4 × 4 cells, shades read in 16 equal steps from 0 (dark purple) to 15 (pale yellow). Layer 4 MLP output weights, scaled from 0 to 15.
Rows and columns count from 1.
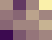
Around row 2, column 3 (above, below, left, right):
8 8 6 8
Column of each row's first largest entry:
4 3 4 4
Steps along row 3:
up same up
